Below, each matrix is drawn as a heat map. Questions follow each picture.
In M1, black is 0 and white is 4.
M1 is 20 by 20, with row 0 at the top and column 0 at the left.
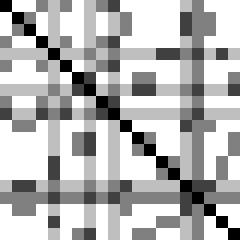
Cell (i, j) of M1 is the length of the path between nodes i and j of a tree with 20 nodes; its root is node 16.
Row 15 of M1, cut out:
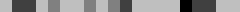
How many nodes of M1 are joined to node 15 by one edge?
5
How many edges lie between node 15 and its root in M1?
1
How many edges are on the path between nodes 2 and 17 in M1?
2
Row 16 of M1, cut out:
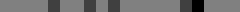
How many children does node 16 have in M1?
4
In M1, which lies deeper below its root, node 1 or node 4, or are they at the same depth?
node 1
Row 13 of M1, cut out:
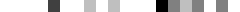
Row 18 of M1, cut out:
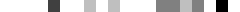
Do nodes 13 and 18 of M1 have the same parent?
yes
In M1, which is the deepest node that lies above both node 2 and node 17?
15
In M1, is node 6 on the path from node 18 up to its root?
no
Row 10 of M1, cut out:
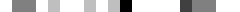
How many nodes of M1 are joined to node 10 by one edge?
1
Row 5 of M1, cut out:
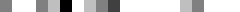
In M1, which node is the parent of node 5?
9
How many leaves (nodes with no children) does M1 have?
15
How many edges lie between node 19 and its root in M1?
2
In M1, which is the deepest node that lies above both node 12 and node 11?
7
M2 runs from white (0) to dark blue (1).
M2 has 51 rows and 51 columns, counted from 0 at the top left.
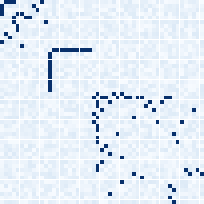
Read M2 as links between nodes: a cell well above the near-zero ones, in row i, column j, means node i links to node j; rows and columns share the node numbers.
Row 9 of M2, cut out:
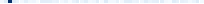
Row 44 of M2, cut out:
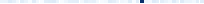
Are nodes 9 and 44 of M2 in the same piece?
no
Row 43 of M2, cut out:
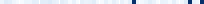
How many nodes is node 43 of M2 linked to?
3
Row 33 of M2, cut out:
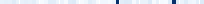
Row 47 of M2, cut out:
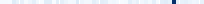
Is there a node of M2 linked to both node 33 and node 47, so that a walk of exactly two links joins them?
yes
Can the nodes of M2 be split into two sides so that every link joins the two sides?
yes
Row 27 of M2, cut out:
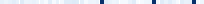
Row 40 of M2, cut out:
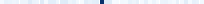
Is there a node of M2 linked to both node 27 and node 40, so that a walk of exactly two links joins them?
yes
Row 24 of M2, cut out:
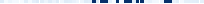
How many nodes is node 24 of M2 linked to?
10
